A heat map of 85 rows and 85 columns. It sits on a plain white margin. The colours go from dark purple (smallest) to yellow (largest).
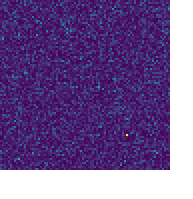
Stripes: none. Mirror symmetry: none. Histogram: skewed, a long tail of high values. Grain: fine. Average level on the scale: 10%. Slope: none.
